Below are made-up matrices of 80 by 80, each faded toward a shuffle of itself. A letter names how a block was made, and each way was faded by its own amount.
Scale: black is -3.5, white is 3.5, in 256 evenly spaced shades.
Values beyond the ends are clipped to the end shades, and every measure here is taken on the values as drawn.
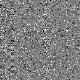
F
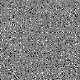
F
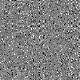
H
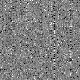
H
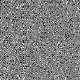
H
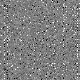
F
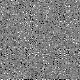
F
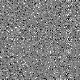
F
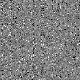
H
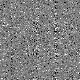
F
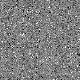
F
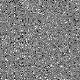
H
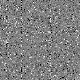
F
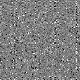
H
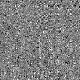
H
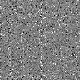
H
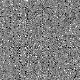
F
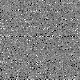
F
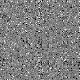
H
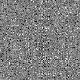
H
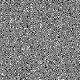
H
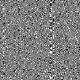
H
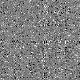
F
